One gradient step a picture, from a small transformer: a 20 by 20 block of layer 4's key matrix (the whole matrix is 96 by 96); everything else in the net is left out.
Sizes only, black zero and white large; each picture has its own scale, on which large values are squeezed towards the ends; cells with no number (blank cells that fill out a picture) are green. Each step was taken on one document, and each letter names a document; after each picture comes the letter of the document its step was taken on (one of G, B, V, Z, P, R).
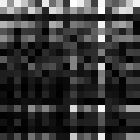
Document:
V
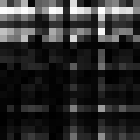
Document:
V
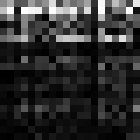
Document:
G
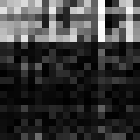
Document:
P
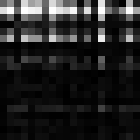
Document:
G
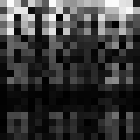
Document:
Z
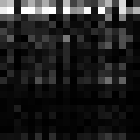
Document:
Z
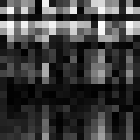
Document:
P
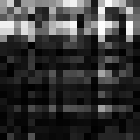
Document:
P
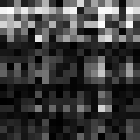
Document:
P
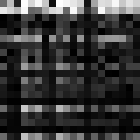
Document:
V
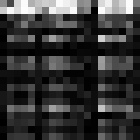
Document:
G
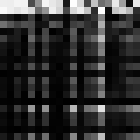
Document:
V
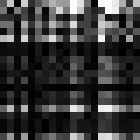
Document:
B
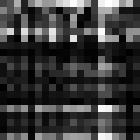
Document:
B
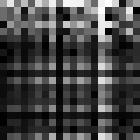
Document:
P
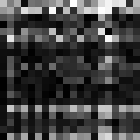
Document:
B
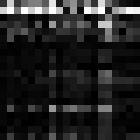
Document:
B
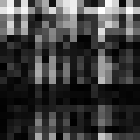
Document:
P
